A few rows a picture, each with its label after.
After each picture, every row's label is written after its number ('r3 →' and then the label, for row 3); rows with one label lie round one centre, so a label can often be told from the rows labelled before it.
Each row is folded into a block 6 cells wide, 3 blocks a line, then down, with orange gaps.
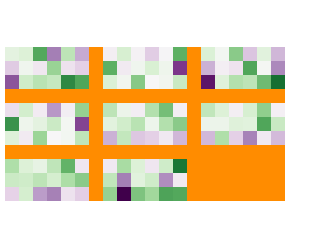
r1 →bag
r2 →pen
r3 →bag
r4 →pen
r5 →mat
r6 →mat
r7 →mat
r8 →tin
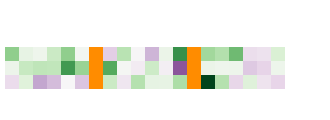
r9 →mat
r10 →pen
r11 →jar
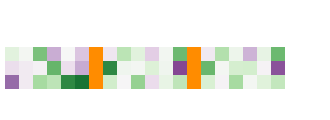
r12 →bag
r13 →pen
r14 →pen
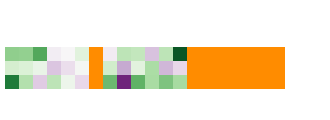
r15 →jar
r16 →tin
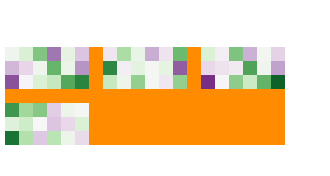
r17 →bag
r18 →pen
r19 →bag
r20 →jar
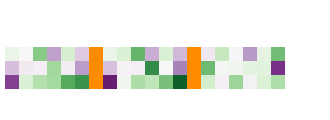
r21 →bag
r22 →bag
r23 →pen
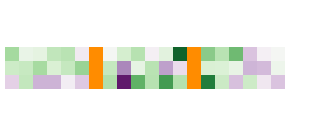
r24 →mat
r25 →tin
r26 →jar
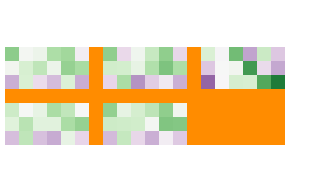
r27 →mat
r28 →mat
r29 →bag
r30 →mat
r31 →mat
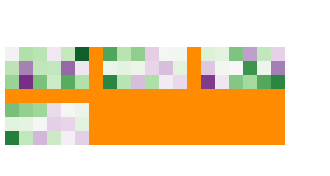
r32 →tin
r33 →jar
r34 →bag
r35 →jar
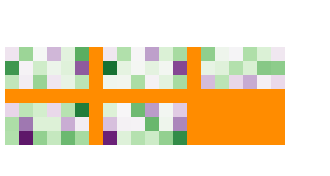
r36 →pen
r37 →pen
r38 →mat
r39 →tin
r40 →bag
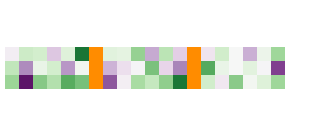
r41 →tin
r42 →bag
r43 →pen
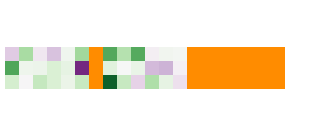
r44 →pen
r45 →jar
